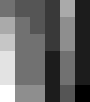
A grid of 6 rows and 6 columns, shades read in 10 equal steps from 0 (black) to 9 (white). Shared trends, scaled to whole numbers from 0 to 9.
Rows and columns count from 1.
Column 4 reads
2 2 2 1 1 1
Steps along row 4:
down same down up down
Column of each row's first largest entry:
5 1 1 1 1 1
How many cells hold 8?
2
